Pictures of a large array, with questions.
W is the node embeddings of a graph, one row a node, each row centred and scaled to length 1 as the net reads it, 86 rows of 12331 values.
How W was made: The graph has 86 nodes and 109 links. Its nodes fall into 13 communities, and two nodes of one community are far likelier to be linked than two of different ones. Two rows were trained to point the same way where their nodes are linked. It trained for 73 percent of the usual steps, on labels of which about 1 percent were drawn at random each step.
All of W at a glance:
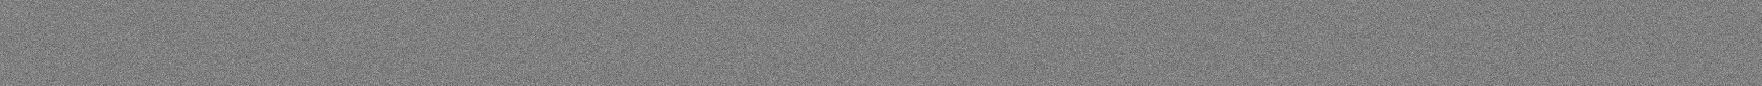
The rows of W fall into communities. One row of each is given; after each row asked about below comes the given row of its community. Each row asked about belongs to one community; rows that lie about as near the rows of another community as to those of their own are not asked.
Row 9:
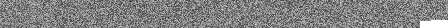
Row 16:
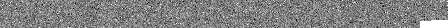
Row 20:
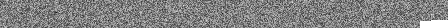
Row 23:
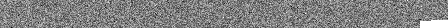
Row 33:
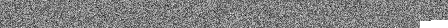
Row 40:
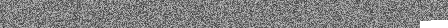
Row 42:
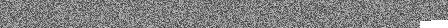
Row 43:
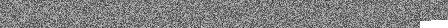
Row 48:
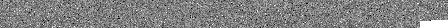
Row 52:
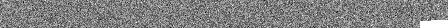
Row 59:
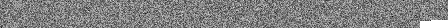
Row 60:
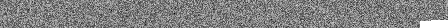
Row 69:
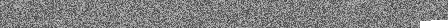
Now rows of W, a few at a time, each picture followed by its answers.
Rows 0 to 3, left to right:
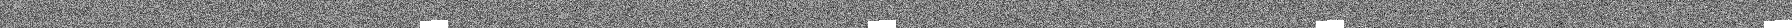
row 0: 59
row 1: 40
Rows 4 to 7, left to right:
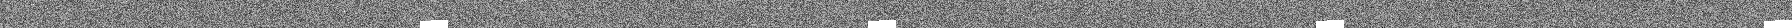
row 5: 42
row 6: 23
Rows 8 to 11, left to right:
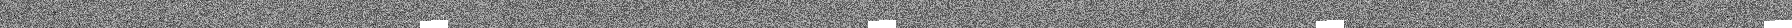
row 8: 20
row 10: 69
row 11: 69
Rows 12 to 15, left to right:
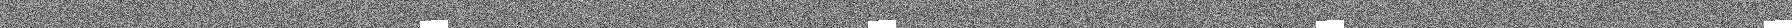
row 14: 59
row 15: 52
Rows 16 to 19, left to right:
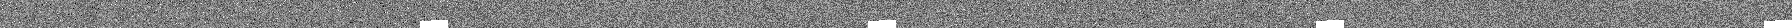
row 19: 42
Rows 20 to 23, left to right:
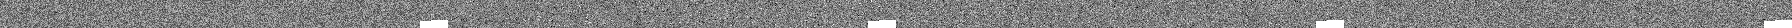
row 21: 40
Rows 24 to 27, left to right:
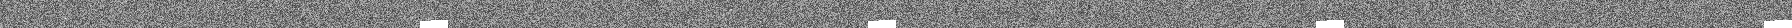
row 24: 9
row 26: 43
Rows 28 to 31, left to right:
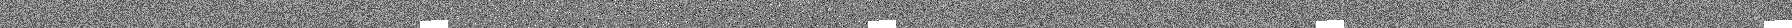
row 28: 48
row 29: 69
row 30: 60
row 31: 9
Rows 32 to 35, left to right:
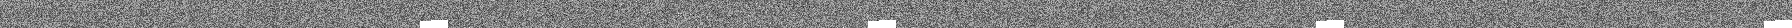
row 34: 43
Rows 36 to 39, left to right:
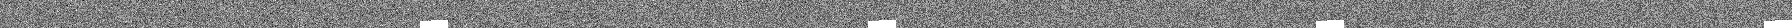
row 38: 20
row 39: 40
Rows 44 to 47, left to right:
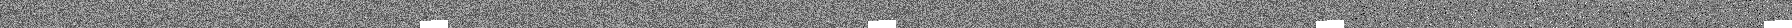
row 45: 42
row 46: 23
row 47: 48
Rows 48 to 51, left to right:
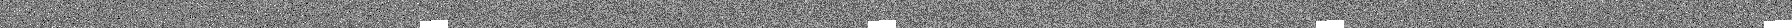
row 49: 60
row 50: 42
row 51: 16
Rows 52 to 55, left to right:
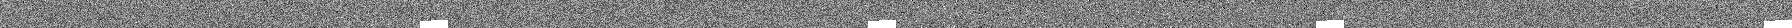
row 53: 33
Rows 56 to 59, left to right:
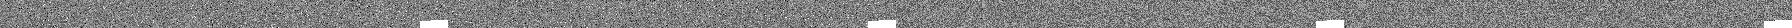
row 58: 23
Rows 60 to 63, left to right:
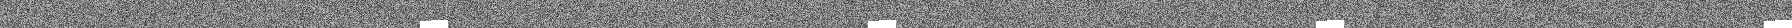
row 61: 40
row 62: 16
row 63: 16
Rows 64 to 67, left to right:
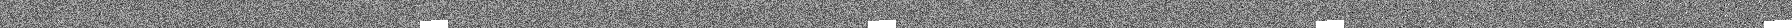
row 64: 42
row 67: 69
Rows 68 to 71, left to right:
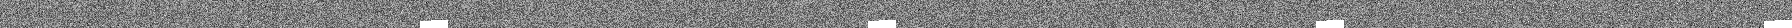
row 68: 48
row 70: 40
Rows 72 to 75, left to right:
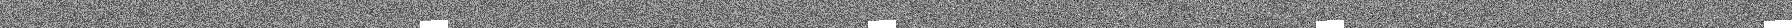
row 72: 52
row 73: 23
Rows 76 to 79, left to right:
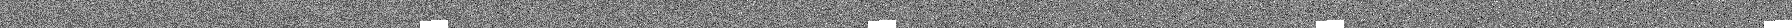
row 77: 33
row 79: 33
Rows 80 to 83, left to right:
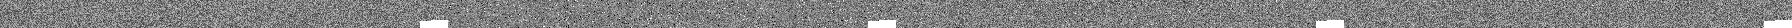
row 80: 20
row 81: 16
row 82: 9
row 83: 52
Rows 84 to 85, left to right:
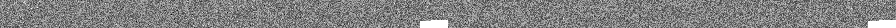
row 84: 69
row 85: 43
